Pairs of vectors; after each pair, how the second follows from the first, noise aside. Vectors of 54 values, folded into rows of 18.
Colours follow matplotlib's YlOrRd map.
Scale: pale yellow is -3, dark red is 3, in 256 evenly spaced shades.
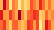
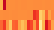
partly zeroed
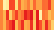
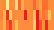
partly zeroed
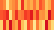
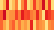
reversed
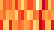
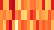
reversed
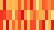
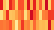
reversed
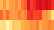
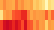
reversed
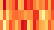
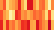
reversed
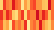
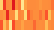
partly zeroed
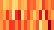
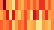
reversed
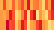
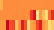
partly zeroed
